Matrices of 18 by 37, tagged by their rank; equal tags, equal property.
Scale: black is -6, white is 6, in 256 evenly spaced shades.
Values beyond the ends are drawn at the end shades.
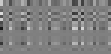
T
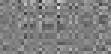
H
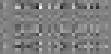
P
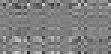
P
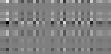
T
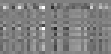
P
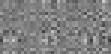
H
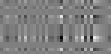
T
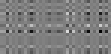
T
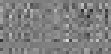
H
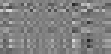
P
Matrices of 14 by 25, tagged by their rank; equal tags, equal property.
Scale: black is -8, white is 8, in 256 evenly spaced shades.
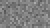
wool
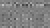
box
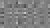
box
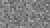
wool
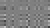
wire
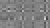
box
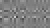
box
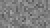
wool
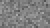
wool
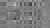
box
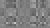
box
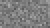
wool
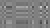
wire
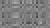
box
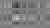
wire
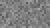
wool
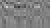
box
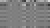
wire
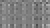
box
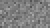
wool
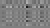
wire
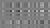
wire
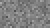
wool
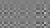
wire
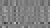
box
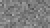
wool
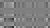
wire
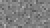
wool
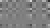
wire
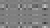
wire
